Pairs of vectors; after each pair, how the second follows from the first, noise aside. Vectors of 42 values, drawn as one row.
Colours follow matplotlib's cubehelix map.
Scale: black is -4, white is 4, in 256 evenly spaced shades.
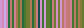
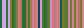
sign-scrambled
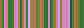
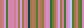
sign-scrambled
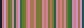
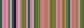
wrapped around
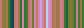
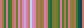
wrapped around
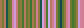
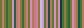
sign-scrambled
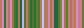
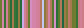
sign-scrambled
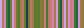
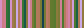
wrapped around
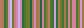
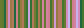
wrapped around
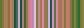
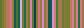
sign-scrambled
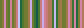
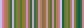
wrapped around
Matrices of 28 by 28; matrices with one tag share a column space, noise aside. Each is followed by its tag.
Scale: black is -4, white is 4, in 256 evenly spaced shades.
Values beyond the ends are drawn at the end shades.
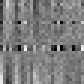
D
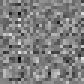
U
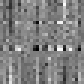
D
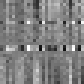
D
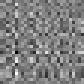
U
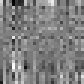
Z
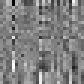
Z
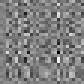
U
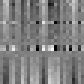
D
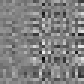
U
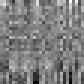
Z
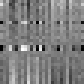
D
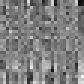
Z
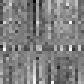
D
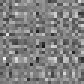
U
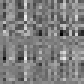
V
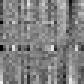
D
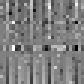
D
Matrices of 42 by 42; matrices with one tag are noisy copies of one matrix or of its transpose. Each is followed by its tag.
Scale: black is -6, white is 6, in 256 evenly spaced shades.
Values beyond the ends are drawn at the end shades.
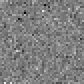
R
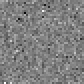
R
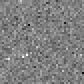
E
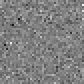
R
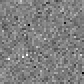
E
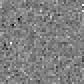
R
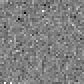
R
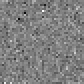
R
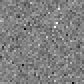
E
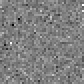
R
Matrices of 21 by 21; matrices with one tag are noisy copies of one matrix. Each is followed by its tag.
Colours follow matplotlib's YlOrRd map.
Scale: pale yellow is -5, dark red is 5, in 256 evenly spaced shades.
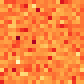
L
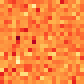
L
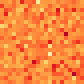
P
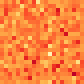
P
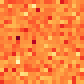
L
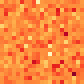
P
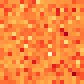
P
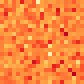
P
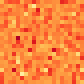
L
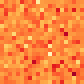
P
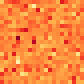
L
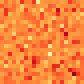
P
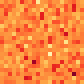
P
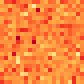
L
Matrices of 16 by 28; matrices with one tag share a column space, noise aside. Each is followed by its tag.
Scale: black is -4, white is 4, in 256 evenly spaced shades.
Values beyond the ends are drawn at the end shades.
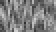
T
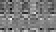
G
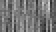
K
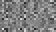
G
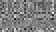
G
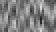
T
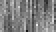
K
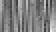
K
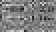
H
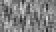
T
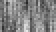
K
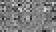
H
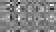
H
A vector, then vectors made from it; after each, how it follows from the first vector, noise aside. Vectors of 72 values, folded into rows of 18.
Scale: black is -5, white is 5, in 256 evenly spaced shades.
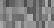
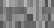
negated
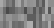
wrapped around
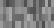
copied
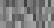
copied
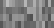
negated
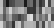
scaled up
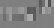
partly zeroed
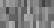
wrapped around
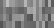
negated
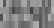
wrapped around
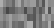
wrapped around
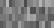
sign-scrambled
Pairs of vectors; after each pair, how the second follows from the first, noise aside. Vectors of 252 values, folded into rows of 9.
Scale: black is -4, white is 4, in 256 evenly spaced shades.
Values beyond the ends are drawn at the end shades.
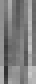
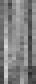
negated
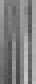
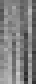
negated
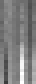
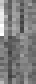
wrapped around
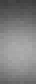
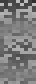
sign-scrambled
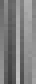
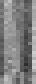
wrapped around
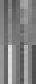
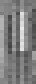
wrapped around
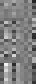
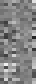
sign-scrambled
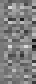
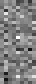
wrapped around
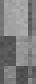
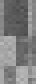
negated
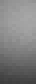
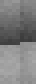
wrapped around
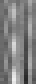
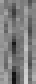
negated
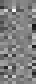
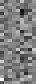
wrapped around
